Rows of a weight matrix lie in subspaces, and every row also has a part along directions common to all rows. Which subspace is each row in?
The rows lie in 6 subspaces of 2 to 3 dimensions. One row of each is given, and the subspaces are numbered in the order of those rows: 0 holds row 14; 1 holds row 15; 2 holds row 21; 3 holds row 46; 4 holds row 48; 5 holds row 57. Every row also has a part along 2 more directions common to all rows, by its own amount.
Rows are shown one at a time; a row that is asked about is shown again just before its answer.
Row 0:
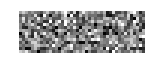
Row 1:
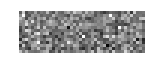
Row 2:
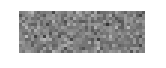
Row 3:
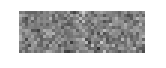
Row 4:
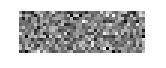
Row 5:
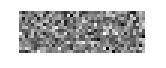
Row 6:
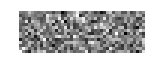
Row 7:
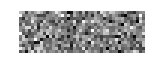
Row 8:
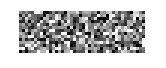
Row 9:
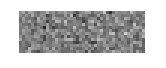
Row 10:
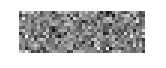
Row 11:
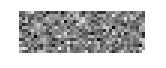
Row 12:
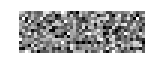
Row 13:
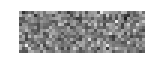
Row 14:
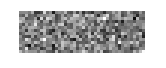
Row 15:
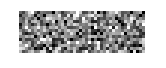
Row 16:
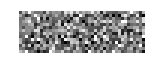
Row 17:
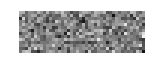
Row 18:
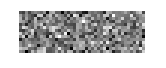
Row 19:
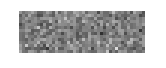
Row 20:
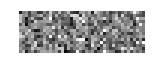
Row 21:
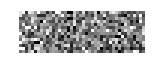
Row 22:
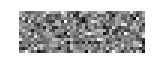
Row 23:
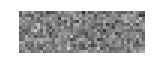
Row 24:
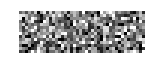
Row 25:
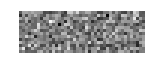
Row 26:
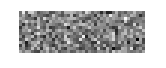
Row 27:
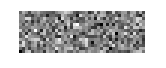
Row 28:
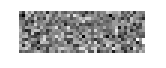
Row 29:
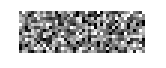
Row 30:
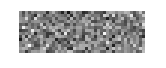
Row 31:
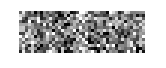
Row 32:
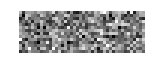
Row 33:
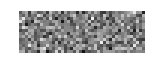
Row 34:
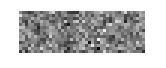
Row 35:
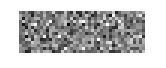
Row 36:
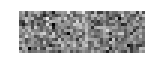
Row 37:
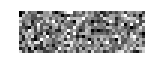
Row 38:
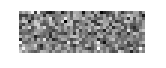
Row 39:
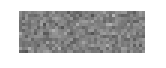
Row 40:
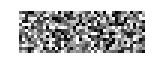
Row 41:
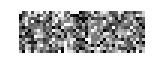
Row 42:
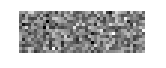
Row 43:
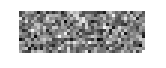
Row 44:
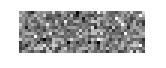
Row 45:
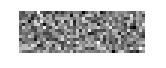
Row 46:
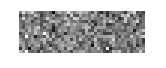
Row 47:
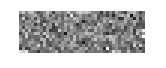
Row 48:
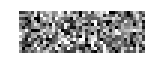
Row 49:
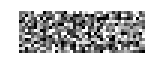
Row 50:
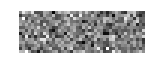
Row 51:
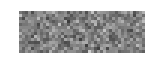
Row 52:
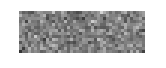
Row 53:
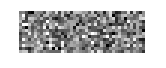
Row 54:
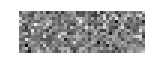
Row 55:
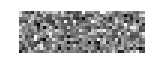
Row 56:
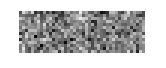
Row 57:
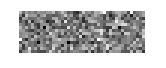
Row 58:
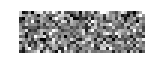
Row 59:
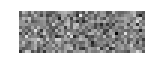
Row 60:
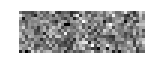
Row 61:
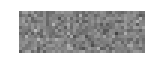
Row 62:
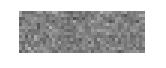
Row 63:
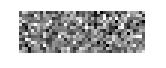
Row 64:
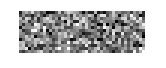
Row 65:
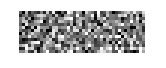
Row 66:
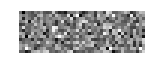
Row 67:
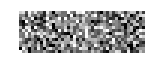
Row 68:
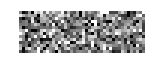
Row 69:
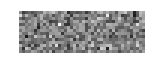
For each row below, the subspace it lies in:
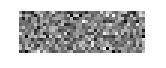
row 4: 0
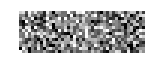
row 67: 3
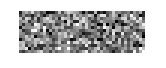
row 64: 3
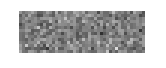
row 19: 1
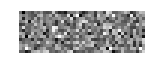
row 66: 2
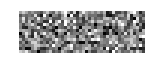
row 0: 1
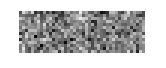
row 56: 4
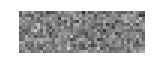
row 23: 3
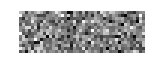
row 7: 2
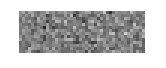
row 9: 5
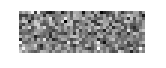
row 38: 2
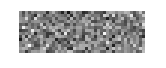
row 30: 4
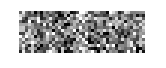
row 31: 4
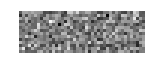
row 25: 0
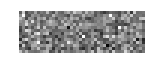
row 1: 5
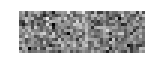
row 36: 3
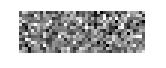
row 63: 1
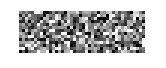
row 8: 0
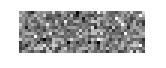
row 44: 1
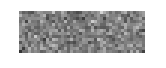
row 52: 3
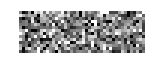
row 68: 4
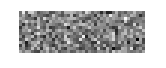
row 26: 5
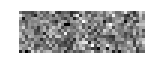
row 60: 4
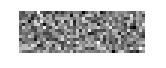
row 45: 2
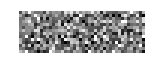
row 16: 0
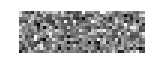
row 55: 2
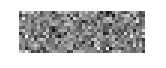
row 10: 2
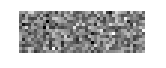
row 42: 5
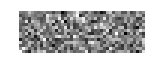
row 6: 3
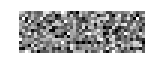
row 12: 0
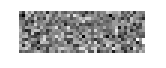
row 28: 5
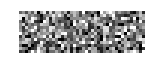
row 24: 2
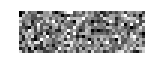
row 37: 2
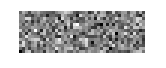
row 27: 3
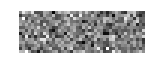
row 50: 0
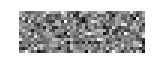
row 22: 0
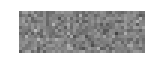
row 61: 3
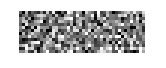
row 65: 2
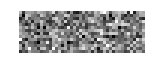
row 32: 5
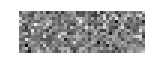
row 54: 1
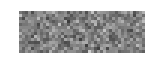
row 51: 0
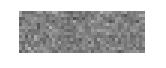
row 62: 2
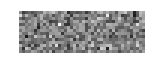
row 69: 0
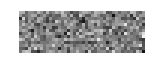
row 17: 2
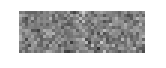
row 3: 4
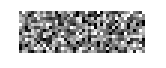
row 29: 1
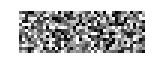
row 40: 5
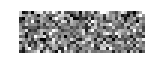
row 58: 4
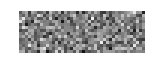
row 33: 4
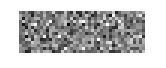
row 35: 1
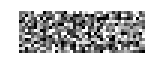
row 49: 0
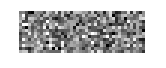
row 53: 5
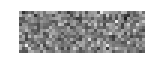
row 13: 1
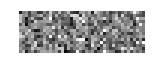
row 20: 4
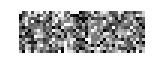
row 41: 4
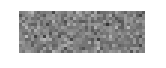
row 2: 1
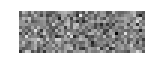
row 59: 3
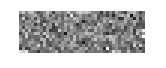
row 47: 3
